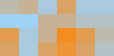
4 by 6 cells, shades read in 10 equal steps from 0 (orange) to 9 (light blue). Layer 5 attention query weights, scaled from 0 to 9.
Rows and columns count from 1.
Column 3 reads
8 5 5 3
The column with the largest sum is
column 2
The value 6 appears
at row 1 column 1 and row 3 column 6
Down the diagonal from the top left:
6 9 5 1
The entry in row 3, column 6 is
6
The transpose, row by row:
6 9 2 3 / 5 9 8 8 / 8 5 5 3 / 3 5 0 1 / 8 7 2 3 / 8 7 6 7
